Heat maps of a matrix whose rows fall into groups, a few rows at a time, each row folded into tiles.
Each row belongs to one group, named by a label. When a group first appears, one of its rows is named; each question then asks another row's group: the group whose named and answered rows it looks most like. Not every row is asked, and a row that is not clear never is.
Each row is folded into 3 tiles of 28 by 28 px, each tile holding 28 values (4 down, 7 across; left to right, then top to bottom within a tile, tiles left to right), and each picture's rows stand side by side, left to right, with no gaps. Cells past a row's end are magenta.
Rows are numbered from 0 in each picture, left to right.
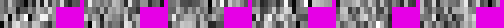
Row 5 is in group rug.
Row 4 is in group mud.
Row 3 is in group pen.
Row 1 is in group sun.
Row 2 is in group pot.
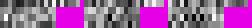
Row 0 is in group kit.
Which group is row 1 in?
pen
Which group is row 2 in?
rug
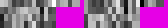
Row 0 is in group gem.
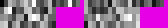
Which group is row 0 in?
mud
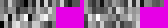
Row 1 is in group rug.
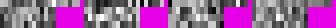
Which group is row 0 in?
gem
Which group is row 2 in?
mud
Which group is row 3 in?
mud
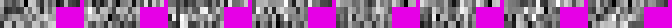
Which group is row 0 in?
rug
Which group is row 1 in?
kit
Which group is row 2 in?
pen
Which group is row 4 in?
gem
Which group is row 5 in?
gem
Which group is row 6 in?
pen
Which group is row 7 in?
pot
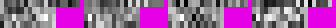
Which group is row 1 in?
pot
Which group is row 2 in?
rug
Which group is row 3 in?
kit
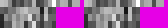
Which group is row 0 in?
gem
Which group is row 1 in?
gem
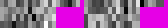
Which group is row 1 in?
rug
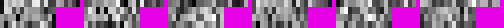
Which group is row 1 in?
mud
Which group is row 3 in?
sun
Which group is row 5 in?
gem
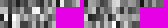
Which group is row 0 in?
pen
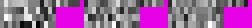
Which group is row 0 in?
mud
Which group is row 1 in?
sun
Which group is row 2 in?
sun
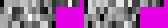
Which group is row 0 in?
mud
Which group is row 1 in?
sun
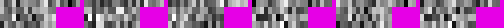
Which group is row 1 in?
pen
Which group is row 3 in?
sun
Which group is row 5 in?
sun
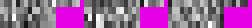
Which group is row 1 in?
pen
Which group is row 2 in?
mud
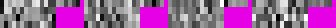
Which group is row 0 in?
sun
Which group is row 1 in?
rug
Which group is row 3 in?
sun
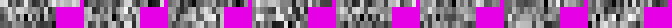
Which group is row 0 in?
gem
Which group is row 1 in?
kit
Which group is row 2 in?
kit
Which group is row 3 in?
mud
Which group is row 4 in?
kit
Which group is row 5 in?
pot
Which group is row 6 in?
pot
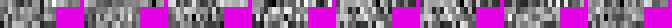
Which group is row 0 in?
pot
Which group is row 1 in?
gem
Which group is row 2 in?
gem
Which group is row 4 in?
mud
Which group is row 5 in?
mud
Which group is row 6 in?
kit
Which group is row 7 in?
pot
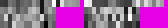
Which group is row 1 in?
gem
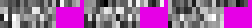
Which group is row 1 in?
kit
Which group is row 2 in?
rug
